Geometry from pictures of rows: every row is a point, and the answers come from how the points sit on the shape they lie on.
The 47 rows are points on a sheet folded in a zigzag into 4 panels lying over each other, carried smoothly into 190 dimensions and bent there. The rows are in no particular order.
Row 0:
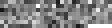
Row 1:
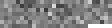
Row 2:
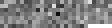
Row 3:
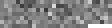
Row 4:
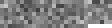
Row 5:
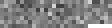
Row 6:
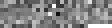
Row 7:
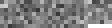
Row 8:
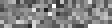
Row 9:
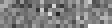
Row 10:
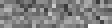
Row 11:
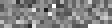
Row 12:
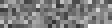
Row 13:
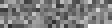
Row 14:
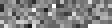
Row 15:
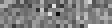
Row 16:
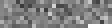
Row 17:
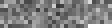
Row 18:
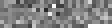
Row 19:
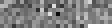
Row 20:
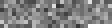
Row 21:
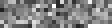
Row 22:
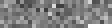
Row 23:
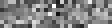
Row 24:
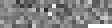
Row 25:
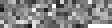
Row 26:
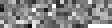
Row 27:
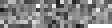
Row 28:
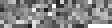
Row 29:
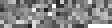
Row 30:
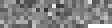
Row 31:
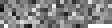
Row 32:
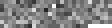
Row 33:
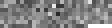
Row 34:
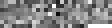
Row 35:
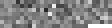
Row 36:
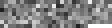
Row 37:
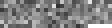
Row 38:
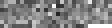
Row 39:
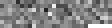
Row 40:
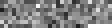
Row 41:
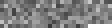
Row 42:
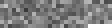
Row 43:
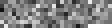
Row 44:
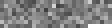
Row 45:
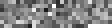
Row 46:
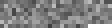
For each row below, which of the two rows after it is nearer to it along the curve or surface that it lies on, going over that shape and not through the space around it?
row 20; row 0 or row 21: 0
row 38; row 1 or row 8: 1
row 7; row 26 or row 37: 37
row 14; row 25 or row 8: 25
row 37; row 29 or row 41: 41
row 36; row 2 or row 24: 2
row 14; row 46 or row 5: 5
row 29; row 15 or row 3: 15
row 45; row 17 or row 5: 5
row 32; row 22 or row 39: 22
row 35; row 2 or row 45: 45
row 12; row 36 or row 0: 0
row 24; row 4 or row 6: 6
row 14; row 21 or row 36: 21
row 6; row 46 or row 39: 39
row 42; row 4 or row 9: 4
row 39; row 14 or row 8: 8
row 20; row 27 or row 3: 27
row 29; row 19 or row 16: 19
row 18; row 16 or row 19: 19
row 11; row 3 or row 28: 28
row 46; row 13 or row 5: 13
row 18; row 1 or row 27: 1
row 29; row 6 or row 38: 6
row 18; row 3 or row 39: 39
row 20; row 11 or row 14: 14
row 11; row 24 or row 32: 24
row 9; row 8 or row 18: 18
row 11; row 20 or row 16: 16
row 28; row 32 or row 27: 32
